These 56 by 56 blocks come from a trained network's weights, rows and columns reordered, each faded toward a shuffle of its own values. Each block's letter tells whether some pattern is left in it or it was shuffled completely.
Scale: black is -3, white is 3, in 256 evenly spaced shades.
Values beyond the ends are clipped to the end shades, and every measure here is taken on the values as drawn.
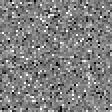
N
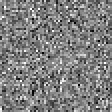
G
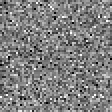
N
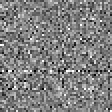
G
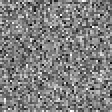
N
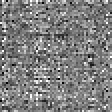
G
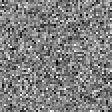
N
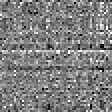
G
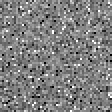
N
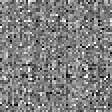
G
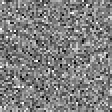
N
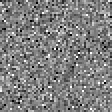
N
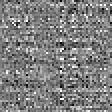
G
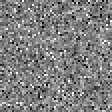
N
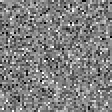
N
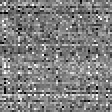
G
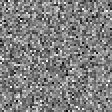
N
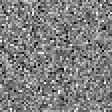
N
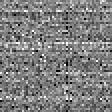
G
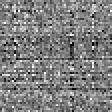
G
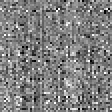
G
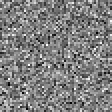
N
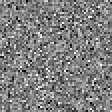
N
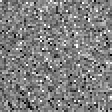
N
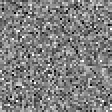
N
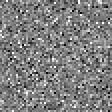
N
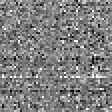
G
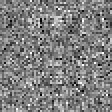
G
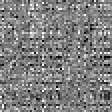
G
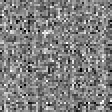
G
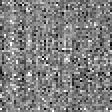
G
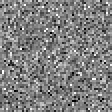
N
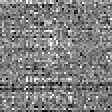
G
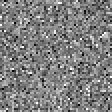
N
